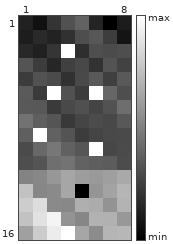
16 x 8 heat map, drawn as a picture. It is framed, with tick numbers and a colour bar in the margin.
Seam: horizontal, 70% of the way down, the bottom part higher. Slope: up to the bottom. Average level on the scale: 40%. Lone odd cells: 6, 5 higher and 1 lower than their neighbours.
